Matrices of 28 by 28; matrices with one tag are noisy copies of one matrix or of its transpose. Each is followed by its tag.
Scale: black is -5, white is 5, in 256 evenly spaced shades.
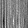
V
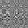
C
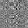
C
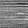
V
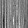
V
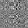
C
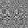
C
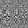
C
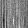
V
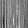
V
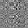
C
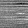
V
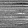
V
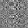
C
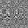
C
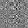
C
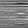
V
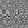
C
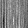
V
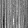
V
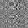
C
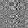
C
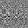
C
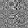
C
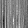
V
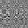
C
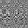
C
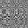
C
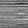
V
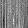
V
